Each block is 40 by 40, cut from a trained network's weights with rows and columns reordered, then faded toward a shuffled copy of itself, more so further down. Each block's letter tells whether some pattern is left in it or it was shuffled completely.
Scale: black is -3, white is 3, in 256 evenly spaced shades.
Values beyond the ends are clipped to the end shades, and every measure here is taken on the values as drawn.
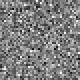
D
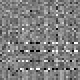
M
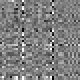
M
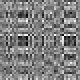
M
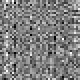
M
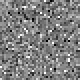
D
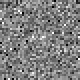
D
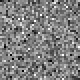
D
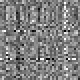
M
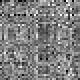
M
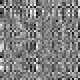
M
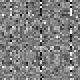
M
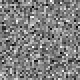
D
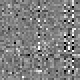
M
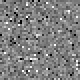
D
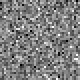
D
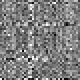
M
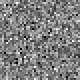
D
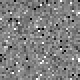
D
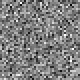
D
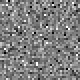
D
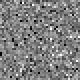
D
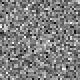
D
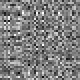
M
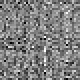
M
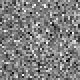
D
